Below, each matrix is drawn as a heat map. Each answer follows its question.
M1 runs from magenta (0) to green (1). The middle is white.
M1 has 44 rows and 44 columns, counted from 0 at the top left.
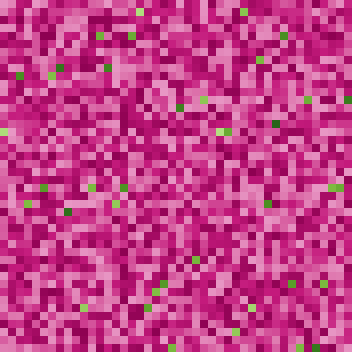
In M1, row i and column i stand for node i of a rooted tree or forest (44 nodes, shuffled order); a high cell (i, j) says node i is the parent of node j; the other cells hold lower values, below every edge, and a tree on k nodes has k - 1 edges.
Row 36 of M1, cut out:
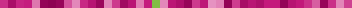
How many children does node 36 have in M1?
1
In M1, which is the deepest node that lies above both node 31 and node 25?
12
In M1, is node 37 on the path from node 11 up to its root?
no
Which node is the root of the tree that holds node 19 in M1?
4
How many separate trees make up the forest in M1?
5
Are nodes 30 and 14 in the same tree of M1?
no
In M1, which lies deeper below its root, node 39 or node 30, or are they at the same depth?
node 39
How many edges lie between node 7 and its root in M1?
2
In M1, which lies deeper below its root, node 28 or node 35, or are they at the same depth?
node 28
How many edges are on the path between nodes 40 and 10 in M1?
5
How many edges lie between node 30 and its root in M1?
1
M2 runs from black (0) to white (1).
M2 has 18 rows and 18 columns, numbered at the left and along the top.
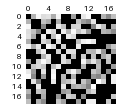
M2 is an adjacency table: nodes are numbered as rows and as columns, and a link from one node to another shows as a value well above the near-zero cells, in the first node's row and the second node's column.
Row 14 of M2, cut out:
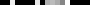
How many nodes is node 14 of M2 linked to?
7
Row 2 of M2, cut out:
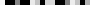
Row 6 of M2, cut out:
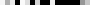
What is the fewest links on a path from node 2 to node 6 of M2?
1
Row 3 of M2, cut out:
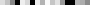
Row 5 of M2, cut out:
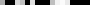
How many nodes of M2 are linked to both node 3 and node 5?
5
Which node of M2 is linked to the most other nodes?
node 3
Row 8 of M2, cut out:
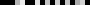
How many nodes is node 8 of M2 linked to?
8
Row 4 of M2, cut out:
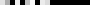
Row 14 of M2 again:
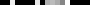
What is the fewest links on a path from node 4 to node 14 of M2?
2
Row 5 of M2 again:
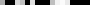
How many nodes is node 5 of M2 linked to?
8
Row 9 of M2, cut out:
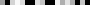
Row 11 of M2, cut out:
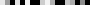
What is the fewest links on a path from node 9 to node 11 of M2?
1
